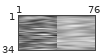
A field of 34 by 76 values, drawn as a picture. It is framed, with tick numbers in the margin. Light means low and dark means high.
The table splits into one row of 2 panels. Panel 1,1: middling, streaked across, strong in contrast. Panel 1,2: low, streaked across.
